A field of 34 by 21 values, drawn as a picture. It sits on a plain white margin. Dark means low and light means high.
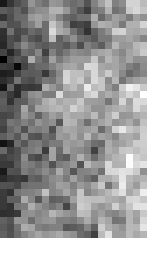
The top left is the ninth with the lowest average. There are no regular stripes. There is an overall slope up to the right.
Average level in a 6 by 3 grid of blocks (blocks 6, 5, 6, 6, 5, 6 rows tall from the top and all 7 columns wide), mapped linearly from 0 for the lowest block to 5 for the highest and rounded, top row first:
124
033
144
134
135
234
